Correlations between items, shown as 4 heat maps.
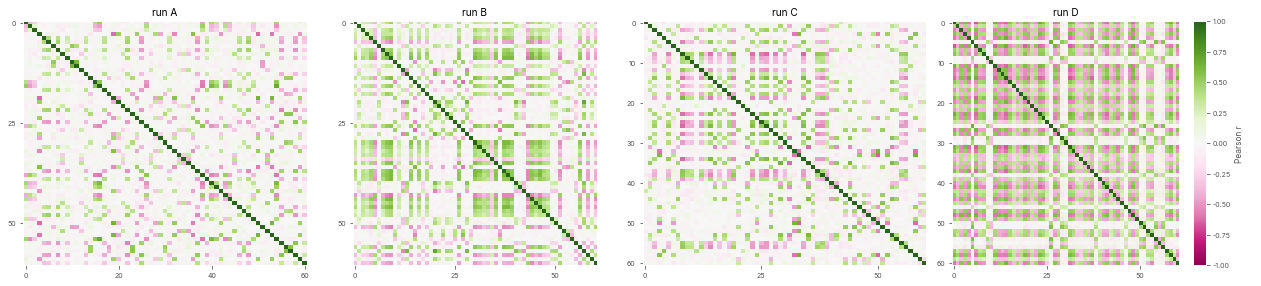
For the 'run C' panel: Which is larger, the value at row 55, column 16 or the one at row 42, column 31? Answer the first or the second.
the second
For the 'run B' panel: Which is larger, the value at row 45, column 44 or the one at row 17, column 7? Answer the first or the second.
the first
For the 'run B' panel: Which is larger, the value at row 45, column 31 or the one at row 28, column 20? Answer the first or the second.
the second
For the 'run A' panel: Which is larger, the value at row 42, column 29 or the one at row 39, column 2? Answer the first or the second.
the first
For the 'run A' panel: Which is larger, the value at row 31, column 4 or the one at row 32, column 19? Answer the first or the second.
the second
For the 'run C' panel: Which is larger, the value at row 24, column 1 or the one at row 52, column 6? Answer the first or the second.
the second
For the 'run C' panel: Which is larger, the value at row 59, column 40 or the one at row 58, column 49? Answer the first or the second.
the second
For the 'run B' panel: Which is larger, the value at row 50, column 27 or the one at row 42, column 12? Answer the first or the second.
the second
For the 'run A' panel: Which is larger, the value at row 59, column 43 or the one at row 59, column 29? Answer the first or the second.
the second
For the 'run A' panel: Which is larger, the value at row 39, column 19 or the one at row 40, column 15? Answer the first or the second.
the second
